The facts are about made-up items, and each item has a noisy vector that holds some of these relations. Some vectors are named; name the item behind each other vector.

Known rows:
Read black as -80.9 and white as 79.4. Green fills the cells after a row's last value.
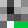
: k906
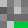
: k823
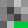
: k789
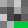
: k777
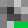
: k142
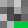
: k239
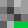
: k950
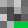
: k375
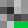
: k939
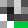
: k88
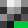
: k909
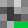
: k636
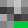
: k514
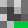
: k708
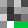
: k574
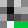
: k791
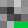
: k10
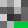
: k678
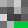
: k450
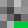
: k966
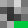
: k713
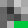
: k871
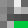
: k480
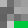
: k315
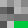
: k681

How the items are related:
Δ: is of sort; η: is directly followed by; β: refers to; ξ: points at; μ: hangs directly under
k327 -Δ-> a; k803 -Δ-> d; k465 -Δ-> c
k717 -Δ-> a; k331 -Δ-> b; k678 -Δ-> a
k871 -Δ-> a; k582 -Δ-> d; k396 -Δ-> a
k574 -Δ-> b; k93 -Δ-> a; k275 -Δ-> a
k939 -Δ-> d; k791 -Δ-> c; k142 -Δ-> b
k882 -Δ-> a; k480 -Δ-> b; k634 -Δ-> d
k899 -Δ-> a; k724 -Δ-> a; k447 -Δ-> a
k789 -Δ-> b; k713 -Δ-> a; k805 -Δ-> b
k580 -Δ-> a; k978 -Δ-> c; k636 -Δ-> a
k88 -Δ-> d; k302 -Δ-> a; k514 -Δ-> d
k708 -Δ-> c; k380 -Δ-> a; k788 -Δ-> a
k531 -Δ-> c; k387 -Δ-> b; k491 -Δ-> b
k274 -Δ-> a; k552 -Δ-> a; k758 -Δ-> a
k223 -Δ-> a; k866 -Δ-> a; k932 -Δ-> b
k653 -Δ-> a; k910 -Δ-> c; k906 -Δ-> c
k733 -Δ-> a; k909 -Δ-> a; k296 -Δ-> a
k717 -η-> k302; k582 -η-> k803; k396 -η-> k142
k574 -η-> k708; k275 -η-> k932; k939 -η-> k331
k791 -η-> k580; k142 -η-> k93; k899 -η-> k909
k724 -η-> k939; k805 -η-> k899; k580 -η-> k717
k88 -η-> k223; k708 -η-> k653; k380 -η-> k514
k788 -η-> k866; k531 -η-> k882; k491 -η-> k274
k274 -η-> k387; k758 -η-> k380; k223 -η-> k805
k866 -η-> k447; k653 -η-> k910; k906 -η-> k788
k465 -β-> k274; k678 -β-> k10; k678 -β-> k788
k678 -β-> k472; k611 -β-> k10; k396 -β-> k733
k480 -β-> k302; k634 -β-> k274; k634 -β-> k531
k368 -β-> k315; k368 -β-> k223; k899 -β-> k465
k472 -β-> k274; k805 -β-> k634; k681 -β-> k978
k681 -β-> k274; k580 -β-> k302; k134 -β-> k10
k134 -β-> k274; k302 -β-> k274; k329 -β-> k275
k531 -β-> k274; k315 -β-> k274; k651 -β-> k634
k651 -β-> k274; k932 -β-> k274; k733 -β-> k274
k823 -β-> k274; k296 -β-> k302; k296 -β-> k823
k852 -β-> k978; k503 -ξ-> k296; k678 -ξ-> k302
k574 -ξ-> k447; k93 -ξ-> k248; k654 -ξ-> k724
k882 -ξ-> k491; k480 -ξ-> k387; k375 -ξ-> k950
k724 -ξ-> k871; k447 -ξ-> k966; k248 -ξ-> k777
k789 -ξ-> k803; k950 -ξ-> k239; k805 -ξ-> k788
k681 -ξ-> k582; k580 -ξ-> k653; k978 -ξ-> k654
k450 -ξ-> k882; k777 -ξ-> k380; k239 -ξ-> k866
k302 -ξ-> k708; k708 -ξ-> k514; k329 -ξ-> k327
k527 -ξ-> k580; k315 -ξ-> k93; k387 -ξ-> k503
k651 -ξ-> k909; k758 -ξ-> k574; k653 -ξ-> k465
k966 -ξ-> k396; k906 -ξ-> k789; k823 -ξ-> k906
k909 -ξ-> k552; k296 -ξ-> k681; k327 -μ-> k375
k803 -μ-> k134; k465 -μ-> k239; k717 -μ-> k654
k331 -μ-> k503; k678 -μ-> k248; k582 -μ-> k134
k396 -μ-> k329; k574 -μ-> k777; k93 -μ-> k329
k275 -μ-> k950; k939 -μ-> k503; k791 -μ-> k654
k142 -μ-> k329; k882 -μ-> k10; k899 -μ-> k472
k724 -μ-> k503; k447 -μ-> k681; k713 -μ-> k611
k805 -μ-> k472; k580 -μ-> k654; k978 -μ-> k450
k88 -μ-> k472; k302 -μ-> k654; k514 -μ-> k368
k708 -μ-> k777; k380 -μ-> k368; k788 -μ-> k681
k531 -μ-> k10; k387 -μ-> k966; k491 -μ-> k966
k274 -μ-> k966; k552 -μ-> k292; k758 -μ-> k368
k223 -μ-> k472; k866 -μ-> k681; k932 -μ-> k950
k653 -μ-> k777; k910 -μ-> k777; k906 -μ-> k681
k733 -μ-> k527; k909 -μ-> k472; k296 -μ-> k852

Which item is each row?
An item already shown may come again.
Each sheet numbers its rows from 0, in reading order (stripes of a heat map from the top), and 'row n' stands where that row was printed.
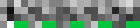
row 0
k275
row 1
k134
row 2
k331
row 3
k134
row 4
k910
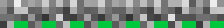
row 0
k296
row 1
k93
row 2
k708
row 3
k653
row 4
k93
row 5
k978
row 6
k503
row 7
k296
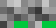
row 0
k387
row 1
k611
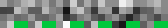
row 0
k634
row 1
k651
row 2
k491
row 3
k882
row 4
k909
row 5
k805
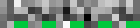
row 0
k580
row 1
k514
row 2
k491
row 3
k302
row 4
k708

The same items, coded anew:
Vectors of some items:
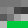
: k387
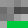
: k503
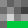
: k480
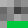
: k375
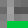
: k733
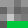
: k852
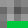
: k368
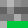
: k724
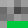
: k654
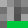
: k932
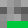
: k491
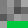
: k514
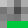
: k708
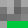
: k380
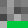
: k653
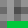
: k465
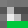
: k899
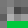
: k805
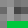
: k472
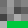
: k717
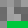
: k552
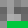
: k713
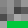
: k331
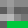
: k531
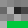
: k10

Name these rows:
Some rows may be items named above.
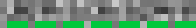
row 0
k274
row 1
k805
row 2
k803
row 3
k788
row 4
k142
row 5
k387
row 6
k651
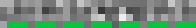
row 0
k882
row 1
k823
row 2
k803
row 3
k910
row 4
k899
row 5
k296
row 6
k142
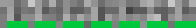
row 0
k580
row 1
k142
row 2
k296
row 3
k932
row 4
k472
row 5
k758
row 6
k142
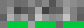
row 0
k805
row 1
k678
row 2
k396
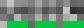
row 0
k275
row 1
k681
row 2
k302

